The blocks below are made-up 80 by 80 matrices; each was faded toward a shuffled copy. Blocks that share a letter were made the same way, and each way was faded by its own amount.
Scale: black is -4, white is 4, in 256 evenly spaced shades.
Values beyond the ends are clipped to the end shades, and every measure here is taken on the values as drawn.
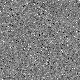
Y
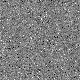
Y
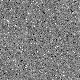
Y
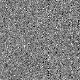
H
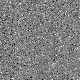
Y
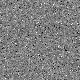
Y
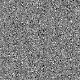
H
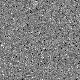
Y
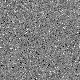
Y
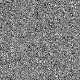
H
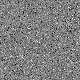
Y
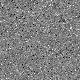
Y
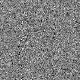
H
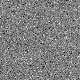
Y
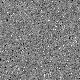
Y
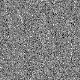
H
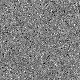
Y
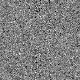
H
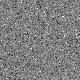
Y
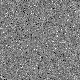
Y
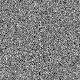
H
